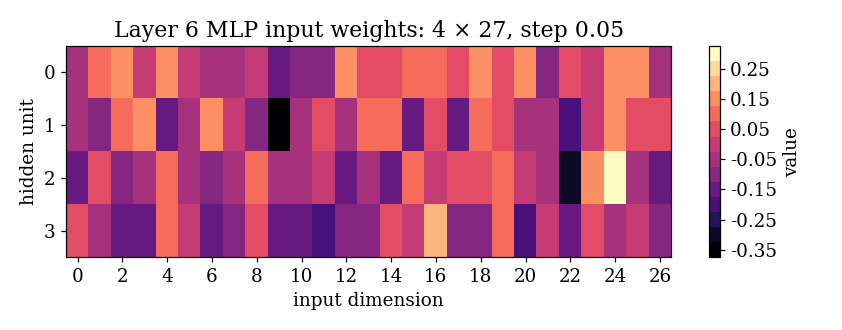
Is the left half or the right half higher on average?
right
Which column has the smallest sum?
9
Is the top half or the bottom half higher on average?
top
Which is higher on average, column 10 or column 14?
column 14
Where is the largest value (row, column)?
2 24
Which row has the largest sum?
0
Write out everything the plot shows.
Title: Layer 6 MLP input weights: 4 × 27, step 0.05
x-axis: input dimension, ticks 0 2 4 6 8 10 12 14 16 18 20 22 24 26
y-axis: hidden unit, ticks 0 1 2 3 (0 at the top)
Colour bar: value, ticks -0.35 -0.25 -0.15 -0.05 0.05 0.15 0.25
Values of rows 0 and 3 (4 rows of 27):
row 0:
-0.05 0.1 0.15 0 0.15 0 -0.05 -0.05 0 -0.15 -0.1 -0.1 0.15 0.05 0.05 0.1 0.1 0.05 0.15 0.05 0.15 -0.1 0.05 0 0.15 0.15 -0.05
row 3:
0.05 -0.05 -0.15 -0.15 0.1 0 -0.15 -0.1 0.05 -0.15 -0.15 -0.2 -0.1 -0.1 0.05 0 0.2 -0.1 -0.1 0.1 -0.2 0 -0.15 0.05 -0.05 0 -0.1
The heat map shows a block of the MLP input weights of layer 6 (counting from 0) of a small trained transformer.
